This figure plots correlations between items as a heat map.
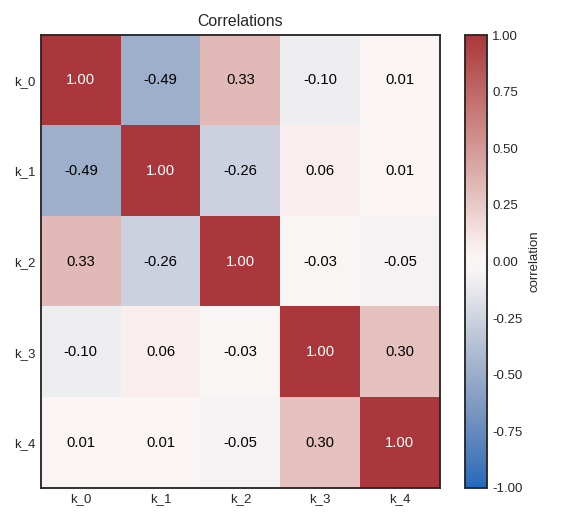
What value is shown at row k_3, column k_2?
-0.03
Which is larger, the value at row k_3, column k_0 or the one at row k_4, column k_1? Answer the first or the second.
the second
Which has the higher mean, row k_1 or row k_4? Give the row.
k_4
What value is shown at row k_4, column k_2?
-0.05
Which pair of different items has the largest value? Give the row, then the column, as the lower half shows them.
k_2, k_0
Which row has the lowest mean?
k_1
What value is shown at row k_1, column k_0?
-0.49
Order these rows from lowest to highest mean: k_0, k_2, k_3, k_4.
k_0, k_2, k_3, k_4
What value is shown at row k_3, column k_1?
0.06
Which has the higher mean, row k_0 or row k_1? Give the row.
k_0
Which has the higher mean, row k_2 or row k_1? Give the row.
k_2
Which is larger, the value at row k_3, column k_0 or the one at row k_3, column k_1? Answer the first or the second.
the second
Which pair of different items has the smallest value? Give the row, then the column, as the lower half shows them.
k_1, k_0
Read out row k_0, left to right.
1.00 -0.49 0.33 -0.10 0.01
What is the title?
Correlations
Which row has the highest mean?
k_4
